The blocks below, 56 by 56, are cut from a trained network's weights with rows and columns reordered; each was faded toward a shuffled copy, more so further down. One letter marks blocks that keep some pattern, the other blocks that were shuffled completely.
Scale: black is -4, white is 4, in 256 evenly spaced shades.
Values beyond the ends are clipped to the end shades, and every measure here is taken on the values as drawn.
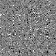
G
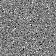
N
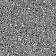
N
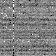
G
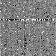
G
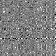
G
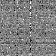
G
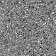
N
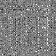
G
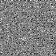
G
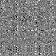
G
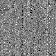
G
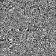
G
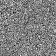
N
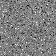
N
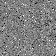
N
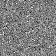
N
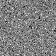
N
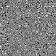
G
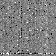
G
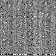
G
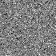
N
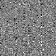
G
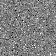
N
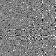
G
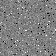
N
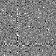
G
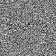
G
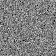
N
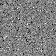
N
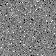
N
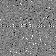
G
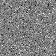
N
